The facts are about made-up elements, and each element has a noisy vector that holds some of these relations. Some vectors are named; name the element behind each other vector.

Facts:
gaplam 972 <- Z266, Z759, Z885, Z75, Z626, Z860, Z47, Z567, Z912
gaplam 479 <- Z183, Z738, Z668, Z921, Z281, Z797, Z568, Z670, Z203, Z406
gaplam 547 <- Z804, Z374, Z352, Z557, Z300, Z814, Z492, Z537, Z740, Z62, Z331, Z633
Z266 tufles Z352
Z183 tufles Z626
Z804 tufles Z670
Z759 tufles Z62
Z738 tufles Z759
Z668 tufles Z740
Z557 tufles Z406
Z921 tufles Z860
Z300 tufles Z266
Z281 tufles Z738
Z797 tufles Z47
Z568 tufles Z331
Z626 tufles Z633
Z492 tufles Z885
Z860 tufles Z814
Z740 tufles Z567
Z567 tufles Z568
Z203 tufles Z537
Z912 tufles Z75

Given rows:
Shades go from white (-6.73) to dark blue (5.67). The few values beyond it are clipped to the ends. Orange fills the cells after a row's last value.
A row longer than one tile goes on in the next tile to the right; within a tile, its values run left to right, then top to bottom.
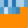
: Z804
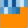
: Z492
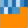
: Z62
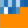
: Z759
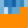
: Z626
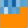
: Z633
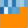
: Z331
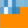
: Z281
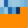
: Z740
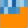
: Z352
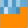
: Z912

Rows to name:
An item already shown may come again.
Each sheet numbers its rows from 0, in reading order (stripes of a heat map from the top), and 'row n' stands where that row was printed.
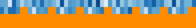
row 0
Z266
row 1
Z183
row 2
Z921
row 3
Z885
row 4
Z668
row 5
Z626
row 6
Z814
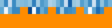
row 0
Z281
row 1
Z568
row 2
Z352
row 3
Z738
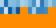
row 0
Z567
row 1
Z300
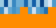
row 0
Z814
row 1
Z885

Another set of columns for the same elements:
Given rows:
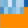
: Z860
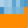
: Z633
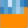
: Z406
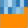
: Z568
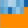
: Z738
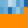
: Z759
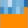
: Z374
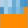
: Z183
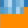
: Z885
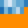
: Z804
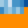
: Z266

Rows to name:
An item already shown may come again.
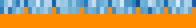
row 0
Z568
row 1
Z860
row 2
Z633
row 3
Z492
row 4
Z300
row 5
Z62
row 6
Z921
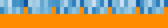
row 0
Z352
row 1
Z626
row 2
Z331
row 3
Z668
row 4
Z814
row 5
Z331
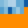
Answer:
Z281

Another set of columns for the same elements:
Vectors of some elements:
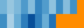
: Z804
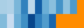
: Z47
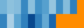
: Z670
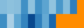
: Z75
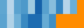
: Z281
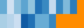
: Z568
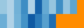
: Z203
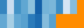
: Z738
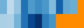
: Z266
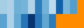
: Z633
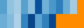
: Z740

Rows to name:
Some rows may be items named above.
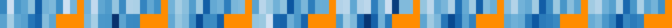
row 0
Z738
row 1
Z62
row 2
Z668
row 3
Z567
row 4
Z626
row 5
Z183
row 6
Z921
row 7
Z814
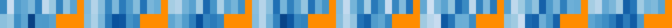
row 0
Z759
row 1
Z300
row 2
Z814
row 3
Z352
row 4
Z331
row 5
Z568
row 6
Z567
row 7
Z860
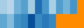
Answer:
Z814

